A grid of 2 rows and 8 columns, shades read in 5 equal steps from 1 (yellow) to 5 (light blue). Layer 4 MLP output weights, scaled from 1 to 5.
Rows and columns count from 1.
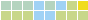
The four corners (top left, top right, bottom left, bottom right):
4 1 3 3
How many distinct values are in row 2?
2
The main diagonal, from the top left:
4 3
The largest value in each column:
4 4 4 5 5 5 3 3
